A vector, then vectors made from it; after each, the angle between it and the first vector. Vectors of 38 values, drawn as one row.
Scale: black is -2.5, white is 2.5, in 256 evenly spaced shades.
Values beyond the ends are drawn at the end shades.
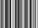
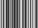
orthogonal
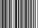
partly aligned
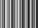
nearly opposite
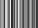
nearly opposite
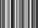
nearly opposite
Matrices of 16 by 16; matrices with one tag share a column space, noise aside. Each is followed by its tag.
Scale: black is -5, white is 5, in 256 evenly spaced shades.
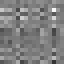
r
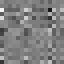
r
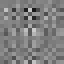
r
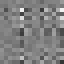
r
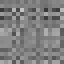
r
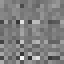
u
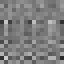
u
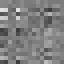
r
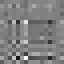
u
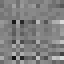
u
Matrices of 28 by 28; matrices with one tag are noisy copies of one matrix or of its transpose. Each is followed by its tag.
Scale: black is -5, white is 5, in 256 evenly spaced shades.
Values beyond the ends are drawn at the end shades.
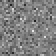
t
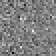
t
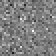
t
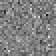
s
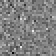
t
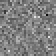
s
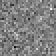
s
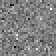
s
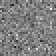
s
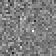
t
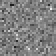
s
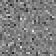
t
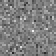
t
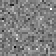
s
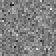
s
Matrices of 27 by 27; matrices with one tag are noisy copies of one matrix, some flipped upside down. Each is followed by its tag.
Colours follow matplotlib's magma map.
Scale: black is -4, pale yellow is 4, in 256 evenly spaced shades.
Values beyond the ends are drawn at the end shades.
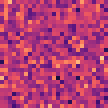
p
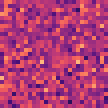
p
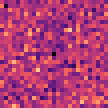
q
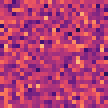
p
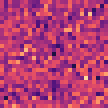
q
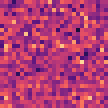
p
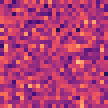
p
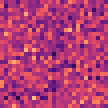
q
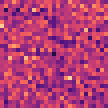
q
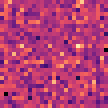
p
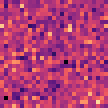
q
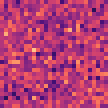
q
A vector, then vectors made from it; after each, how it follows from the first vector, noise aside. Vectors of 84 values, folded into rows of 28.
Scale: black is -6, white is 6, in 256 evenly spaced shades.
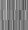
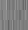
shrunk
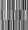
scaled up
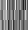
scaled up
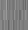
shrunk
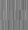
shrunk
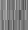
copied
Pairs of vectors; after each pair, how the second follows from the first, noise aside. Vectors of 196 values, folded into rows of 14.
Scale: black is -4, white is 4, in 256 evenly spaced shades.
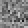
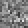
negated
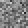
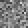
negated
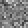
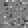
partly zeroed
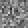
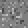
partly zeroed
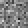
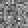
negated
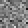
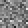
negated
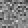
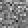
negated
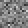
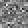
negated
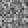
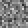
negated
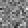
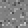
partly zeroed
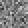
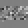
partly zeroed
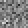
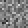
negated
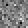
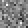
negated
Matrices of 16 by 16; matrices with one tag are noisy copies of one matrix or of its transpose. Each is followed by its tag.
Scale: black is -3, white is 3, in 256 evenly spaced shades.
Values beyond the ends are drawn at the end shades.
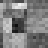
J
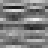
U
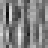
U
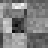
J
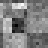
J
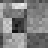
J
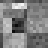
J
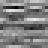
U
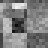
J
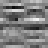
U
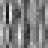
U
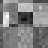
J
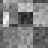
J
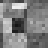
J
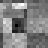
J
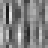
U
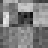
J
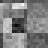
J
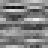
U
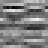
U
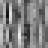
U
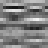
U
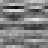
U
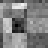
J
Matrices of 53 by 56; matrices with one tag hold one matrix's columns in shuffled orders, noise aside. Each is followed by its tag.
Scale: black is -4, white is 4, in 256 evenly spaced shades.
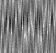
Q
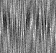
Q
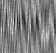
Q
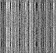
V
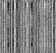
V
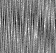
Q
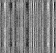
V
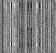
V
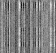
V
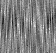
Q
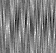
Q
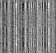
V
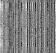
V
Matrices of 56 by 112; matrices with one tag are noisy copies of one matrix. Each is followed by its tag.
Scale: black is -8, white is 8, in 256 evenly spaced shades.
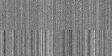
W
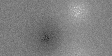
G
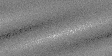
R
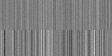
W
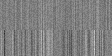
W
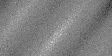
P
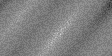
P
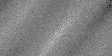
P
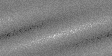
R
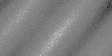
P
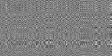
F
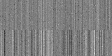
W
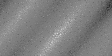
P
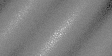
P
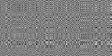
F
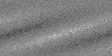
R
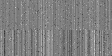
W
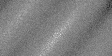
P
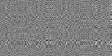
F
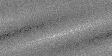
R
